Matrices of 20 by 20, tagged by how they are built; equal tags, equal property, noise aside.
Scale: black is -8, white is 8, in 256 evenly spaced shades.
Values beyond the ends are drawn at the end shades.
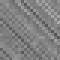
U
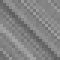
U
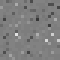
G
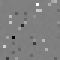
G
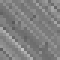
U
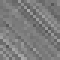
U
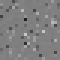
G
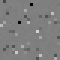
G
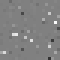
G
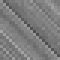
U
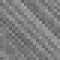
U
